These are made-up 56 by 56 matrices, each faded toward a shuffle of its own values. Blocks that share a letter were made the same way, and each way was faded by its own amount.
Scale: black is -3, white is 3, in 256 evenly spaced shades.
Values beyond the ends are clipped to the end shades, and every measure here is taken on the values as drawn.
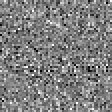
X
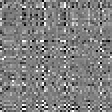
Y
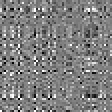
Y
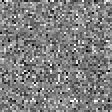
X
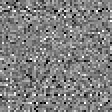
X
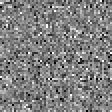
X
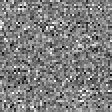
X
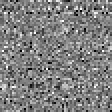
X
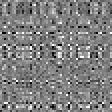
Y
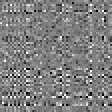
Y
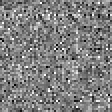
X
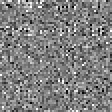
X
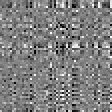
Y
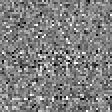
X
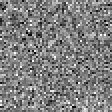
X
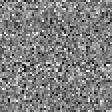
X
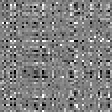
Y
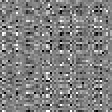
Y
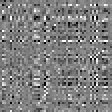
Y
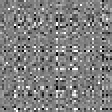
Y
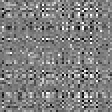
Y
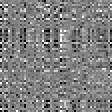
Y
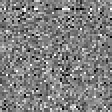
X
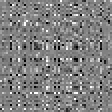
Y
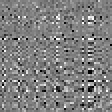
Y
